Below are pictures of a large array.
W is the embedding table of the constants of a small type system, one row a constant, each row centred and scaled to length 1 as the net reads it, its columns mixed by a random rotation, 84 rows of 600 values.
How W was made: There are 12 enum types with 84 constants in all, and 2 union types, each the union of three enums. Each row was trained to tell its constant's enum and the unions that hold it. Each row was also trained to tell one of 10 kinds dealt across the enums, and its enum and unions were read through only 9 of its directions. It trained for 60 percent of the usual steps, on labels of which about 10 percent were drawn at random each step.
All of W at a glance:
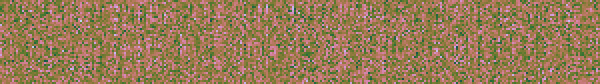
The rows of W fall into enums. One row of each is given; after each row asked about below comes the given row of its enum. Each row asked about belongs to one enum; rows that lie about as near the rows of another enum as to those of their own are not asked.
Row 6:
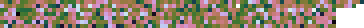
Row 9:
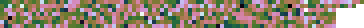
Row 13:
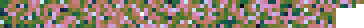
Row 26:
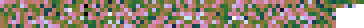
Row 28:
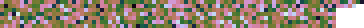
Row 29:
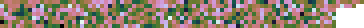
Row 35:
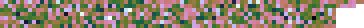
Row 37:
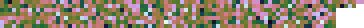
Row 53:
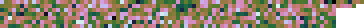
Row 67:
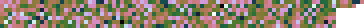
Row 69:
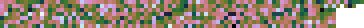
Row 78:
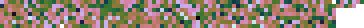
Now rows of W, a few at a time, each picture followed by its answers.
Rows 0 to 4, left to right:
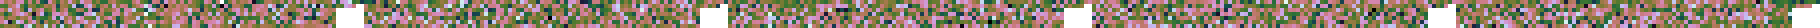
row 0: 67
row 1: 29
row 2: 69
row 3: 78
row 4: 26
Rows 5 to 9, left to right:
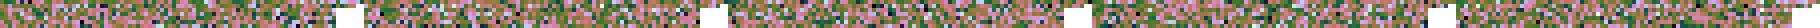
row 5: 9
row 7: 6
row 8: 13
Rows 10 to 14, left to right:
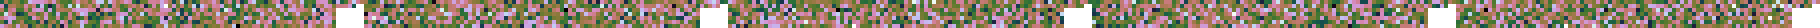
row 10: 29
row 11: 37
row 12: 26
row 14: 53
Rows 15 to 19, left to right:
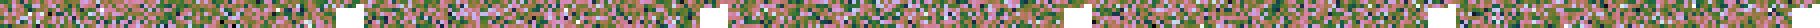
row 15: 69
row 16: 26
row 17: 35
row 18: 53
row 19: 6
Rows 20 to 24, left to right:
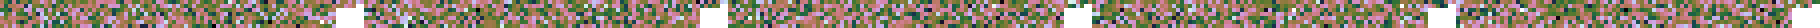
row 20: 6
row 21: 69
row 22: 37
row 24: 28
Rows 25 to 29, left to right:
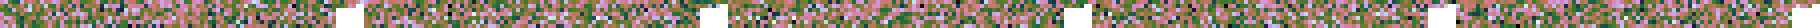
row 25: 35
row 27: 13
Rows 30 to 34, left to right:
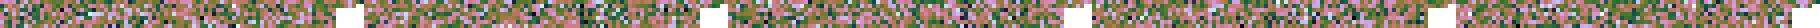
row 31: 69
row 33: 78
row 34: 6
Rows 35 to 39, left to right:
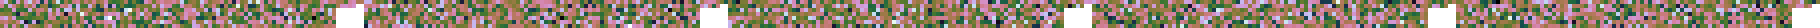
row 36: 28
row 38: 35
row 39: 67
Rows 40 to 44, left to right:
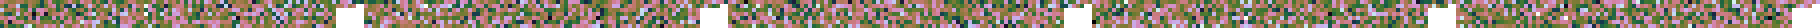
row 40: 67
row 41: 29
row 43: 53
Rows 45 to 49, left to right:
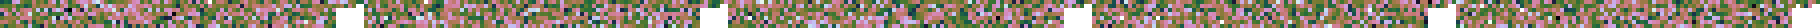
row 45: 37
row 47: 53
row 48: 13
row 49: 28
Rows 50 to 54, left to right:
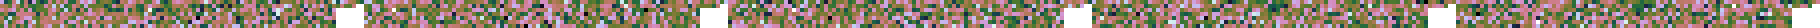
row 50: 67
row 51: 35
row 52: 28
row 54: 53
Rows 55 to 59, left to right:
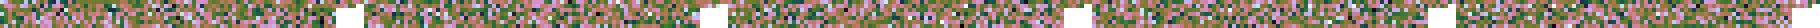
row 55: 26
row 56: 28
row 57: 6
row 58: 35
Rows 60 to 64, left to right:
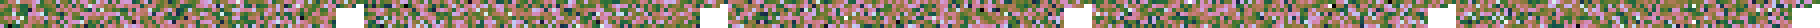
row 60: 69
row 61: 13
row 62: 28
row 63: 6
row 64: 6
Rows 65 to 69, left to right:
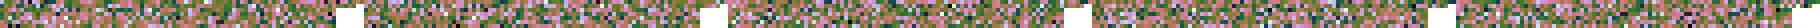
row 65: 13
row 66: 35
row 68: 69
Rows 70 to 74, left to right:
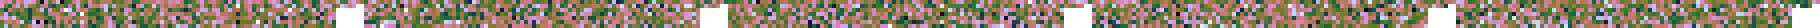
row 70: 28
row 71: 29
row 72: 9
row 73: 26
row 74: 53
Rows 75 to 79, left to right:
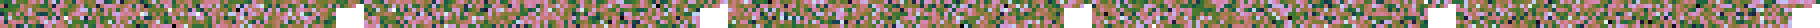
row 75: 13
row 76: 35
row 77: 67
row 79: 9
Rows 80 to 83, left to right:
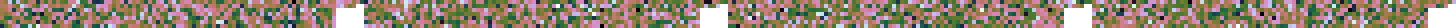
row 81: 29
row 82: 69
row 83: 78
